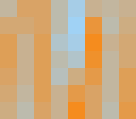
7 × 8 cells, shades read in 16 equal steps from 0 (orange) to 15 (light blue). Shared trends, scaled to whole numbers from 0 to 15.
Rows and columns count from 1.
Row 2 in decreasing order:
15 10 10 7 6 6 5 2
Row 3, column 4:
12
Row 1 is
9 5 5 10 14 8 9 8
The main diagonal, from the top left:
9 6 4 10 7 5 10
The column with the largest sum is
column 4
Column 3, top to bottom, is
5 5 4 4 4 4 5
